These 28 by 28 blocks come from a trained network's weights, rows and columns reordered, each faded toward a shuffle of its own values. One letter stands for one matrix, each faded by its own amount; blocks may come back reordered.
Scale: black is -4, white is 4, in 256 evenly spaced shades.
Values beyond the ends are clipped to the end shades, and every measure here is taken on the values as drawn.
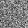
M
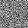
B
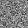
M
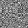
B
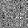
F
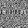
B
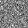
M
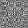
F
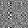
F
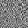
B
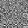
B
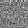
B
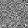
B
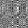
F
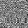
B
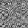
B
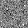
M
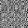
F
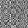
F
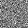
M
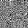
F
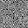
B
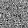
M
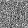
M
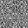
B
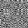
B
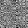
F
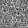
M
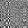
F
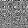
B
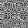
B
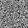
M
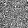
M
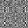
F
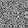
B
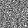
M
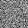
M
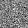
M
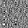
F
